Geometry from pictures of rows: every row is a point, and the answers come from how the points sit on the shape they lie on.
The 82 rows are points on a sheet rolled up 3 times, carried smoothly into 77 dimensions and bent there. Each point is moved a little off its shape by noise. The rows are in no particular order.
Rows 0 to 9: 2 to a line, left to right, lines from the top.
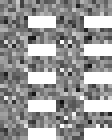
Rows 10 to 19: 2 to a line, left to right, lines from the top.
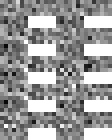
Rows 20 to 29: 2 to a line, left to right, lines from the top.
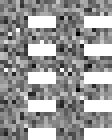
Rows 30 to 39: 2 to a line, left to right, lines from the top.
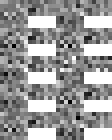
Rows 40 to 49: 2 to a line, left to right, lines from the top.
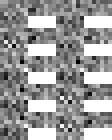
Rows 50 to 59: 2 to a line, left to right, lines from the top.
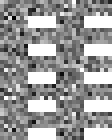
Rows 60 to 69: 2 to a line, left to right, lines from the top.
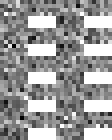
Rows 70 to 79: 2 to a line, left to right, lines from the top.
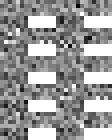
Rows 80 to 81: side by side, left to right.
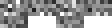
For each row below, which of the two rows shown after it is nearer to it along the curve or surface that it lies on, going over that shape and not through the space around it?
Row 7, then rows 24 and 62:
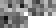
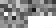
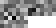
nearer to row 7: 62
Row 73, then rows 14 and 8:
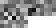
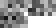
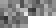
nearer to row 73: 14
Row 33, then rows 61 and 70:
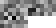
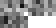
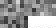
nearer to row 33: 61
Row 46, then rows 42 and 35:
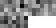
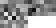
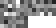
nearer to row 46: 35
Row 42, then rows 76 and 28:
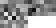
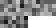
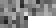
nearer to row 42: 28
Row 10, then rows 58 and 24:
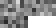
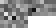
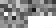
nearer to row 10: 24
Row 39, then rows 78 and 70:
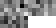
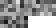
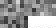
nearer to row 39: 78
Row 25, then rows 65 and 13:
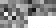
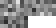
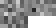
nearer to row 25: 65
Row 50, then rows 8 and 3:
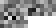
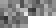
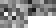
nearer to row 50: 3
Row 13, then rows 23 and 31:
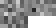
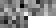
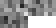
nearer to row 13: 31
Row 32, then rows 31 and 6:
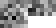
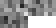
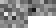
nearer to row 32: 31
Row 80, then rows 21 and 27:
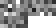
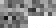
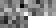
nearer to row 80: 27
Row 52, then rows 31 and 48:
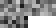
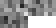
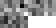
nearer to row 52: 48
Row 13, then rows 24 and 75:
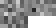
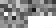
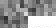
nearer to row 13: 75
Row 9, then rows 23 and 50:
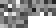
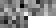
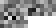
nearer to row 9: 23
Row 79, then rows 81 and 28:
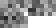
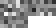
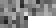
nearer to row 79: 28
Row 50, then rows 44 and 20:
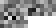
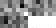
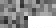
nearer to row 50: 44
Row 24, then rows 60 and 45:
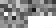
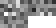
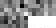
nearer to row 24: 60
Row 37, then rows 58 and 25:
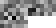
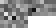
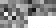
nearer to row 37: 25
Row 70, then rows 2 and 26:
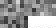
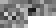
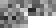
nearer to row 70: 26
